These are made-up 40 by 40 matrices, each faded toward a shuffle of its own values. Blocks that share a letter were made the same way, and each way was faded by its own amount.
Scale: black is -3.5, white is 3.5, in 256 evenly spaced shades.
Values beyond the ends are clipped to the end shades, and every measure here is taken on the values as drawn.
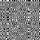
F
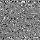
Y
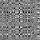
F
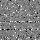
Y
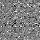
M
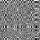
F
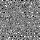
Y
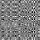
F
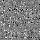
Y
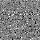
Y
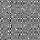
F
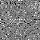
M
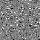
M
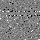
Y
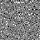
M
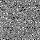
Y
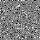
M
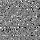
Y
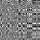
F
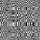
F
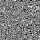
M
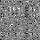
M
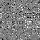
M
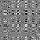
F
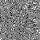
M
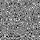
M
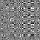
F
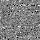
Y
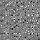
M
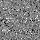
Y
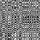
F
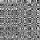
F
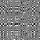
F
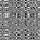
F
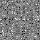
M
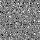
Y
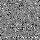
Y
